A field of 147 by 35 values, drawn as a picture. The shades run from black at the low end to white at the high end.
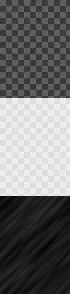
It is made of 3 by 1 panels. Panel 1,1: low, checkered. Panel 2,1: very high, checkered, faint in contrast. Panel 3,1: very low, slanting up to the right, faint in contrast.
